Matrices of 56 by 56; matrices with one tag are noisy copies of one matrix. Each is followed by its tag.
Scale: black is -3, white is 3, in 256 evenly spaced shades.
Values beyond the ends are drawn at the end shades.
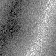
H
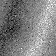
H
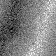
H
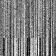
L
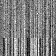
L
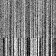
L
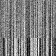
L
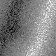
H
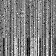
L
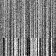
L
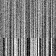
L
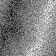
H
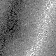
H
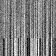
L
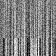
L
